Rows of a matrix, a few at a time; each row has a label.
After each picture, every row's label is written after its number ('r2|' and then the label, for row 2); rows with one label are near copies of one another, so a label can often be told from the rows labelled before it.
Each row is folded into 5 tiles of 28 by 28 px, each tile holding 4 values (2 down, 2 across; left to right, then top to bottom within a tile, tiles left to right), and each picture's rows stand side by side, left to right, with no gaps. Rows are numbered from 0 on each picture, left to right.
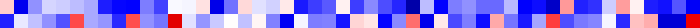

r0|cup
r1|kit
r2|cup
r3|cup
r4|cup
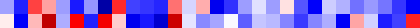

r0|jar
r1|kit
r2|cup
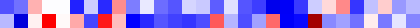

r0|jar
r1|cup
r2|kit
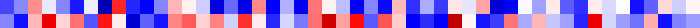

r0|jar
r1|jar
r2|jar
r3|kit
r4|kit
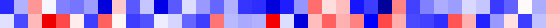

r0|jar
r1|cup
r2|jar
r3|kit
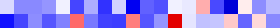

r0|cup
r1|kit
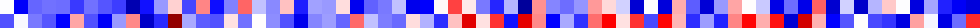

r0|cup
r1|kit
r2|cup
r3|jar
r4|jar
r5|jar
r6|cup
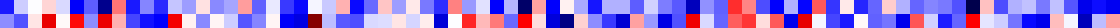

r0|jar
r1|kit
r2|kit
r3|jar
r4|cup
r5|jar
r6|cup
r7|cup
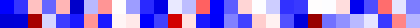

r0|kit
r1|kit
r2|kit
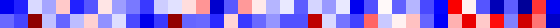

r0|kit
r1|kit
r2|kit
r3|jar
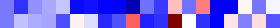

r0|cup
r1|kit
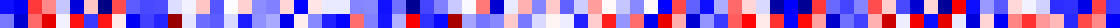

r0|jar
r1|kit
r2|cup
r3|kit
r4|jar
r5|jar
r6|jar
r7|jar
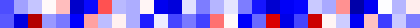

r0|kit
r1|cup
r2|kit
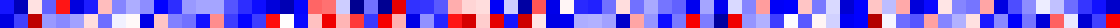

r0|kit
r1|cup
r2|jar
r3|jar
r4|cup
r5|kit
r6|kit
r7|cup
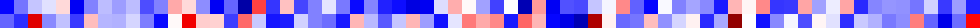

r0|kit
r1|jar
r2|cup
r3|jar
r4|kit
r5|kit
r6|cup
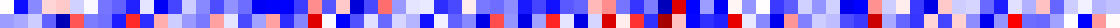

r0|cup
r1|cup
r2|kit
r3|cup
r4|jar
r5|kit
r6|kit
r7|kit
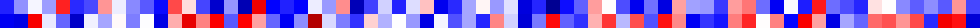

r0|kit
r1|jar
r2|kit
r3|cup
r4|jar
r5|jar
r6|jar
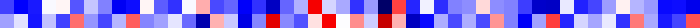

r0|cup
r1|cup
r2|jar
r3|cup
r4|cup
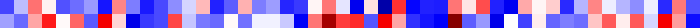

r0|jar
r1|kit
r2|jar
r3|kit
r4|jar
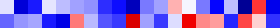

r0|cup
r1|jar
